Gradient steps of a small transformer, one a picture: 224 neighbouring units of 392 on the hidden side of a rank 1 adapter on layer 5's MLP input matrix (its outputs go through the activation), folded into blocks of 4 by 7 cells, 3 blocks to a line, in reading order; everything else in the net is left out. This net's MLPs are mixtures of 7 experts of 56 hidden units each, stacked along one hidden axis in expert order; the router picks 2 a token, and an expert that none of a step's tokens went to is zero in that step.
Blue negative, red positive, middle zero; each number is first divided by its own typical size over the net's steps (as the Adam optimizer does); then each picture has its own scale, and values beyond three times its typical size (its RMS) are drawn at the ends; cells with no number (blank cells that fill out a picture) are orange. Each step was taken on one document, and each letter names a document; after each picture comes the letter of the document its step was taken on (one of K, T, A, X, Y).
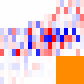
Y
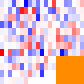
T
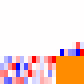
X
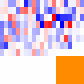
T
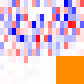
T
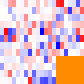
Y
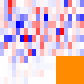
T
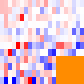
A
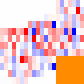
Y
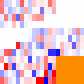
A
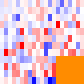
A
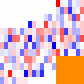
Y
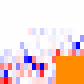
X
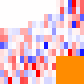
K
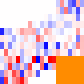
K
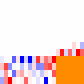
X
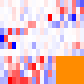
K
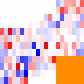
K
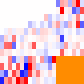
K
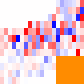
Y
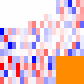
K
